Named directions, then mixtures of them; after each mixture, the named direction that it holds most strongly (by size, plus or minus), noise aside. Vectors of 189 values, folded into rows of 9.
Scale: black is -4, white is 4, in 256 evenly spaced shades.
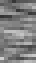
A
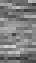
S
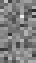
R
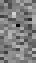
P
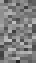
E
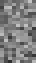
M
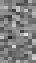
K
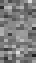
M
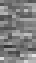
S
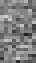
E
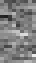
A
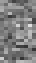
P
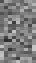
E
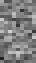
P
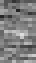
A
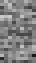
A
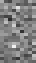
K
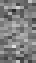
S
